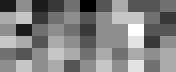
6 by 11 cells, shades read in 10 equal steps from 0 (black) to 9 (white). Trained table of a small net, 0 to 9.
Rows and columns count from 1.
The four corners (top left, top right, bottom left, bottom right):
1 4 5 6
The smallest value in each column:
1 1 1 2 3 0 3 4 3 2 2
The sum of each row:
32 52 46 55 56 61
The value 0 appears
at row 1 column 6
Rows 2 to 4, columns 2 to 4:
7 2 4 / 1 4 5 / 6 3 6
